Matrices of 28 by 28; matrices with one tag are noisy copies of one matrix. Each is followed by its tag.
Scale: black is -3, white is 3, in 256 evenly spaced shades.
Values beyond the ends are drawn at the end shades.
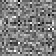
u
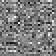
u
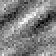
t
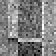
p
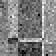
p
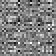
u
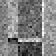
p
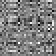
u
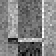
p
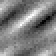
t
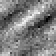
t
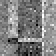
p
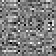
u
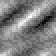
t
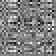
u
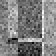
p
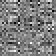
u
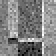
p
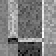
p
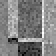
p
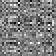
u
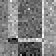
p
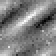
t
